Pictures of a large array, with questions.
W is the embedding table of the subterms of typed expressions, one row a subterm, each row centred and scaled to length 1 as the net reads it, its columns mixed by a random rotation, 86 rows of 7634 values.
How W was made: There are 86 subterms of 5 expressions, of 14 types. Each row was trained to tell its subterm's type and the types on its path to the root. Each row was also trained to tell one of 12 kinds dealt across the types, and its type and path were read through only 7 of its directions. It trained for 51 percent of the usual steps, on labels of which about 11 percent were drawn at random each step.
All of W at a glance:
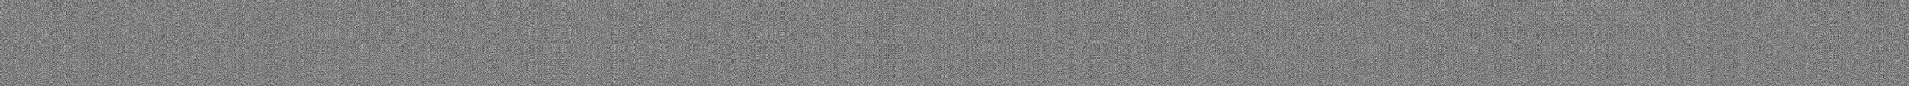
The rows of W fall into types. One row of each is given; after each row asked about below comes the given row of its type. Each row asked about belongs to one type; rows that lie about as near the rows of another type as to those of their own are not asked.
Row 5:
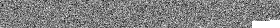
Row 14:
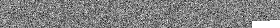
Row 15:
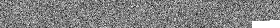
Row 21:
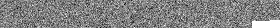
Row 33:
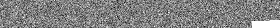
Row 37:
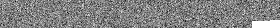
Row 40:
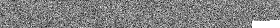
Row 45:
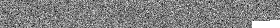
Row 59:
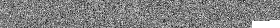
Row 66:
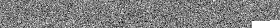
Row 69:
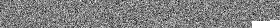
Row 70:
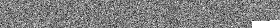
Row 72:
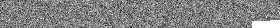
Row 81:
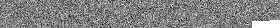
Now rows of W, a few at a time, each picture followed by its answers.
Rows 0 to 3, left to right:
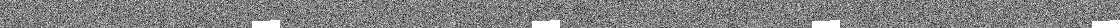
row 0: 5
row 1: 5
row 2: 40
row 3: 81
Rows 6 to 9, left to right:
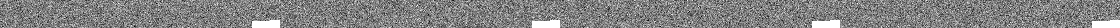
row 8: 66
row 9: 69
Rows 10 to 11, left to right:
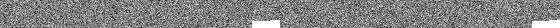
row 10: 15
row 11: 40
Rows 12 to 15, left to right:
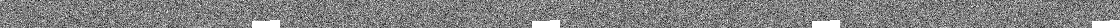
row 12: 40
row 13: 81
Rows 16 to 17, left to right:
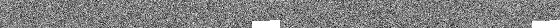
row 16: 81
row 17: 40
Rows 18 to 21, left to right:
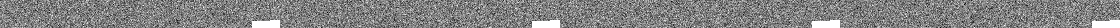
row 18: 70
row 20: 33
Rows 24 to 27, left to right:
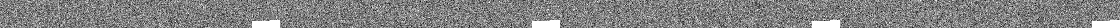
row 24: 70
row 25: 15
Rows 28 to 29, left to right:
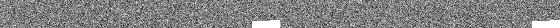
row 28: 14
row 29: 5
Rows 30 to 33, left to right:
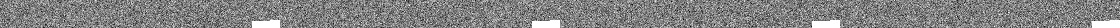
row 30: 69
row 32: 69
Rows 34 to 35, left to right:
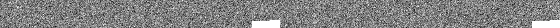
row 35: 70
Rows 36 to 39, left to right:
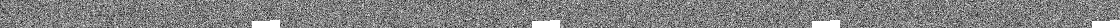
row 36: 45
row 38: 69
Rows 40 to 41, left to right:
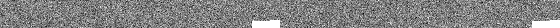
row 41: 59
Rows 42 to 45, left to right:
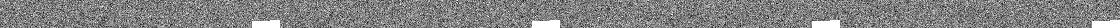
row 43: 5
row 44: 66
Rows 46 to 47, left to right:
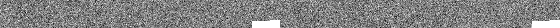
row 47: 21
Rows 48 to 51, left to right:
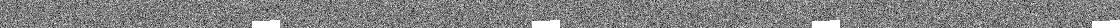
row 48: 21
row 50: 81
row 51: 81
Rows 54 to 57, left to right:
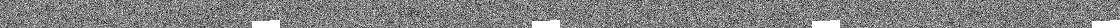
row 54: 70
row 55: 45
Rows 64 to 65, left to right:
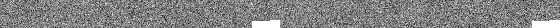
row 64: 66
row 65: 15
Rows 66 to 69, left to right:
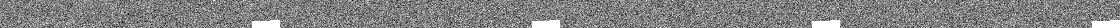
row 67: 70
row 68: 33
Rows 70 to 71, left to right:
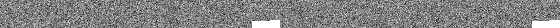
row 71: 21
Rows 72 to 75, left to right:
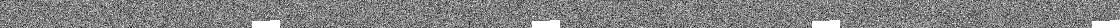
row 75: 66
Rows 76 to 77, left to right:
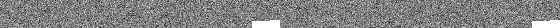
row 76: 66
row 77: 69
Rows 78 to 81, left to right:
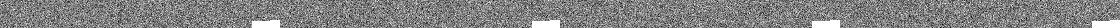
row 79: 59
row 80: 72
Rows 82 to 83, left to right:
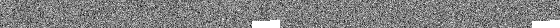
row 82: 40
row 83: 5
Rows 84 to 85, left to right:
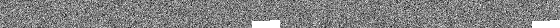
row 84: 33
